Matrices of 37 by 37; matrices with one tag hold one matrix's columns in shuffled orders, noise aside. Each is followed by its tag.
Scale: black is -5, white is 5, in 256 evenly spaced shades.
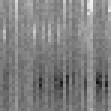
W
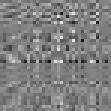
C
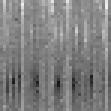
W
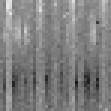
W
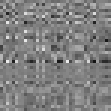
C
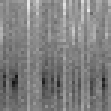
W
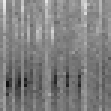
W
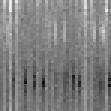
W
